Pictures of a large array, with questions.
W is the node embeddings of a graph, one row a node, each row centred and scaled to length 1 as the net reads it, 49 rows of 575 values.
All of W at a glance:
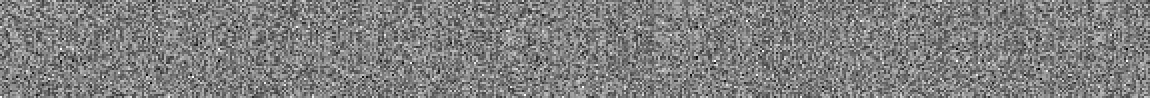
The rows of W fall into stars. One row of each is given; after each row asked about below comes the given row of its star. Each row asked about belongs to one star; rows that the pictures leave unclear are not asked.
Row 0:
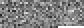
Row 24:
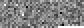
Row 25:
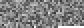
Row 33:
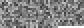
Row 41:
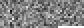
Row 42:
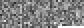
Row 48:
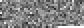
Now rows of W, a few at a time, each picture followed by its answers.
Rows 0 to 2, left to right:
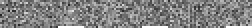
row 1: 41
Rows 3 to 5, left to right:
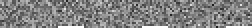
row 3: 0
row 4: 25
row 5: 0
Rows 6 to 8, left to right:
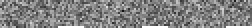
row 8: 41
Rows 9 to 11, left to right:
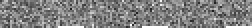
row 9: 24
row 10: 25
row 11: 24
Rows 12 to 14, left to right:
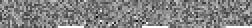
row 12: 24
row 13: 42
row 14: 33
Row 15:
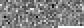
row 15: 25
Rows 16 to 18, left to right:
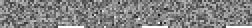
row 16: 0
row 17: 42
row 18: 25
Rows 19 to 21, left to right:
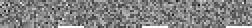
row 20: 48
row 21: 24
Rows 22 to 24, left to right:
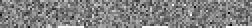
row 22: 24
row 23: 41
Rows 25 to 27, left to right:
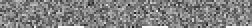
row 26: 0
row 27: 0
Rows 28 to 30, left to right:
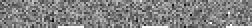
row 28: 42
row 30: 24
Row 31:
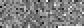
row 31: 48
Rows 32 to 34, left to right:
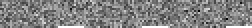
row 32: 42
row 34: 48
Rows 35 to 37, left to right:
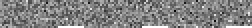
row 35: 0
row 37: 33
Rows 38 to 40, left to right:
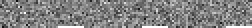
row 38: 33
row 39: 0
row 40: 24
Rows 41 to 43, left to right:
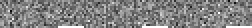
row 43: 25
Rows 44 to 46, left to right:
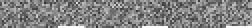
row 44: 42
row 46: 42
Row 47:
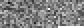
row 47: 48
